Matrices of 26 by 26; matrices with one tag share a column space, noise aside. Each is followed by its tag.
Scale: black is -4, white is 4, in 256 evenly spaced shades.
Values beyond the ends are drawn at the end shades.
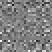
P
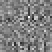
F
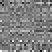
P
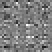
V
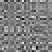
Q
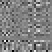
P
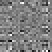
P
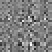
F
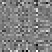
P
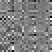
Q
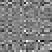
P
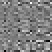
P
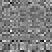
P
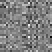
V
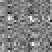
F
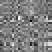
F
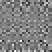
P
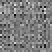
V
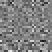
P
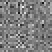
V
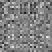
V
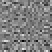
P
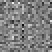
V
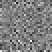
P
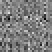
F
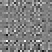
P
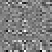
P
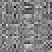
V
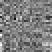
F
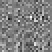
F
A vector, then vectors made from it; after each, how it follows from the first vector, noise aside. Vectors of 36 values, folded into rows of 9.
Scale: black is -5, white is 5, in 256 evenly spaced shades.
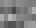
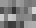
scaled up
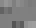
partly zeroed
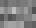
negated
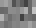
reversed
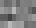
negated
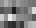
scaled up
